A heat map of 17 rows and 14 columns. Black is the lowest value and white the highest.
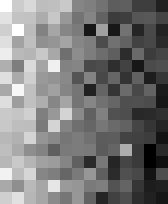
There are no regular stripes. The field climbs toward the left. The ninth with the lowest average is the bottom right. No row or column stands out. The top left is the ninth with the highest average.
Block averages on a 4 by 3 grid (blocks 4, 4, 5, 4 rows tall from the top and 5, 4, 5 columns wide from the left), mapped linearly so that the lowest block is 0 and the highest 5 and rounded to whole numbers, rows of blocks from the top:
5 3 1 / 5 2 1 / 4 3 1 / 5 2 0
